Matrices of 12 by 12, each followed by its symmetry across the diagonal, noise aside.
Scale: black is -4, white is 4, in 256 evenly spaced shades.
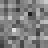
antisymmetric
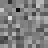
antisymmetric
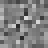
antisymmetric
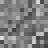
symmetric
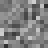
symmetric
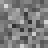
symmetric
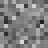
antisymmetric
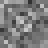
symmetric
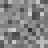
symmetric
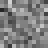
antisymmetric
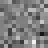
antisymmetric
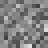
symmetric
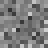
symmetric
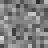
antisymmetric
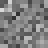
symmetric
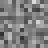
antisymmetric
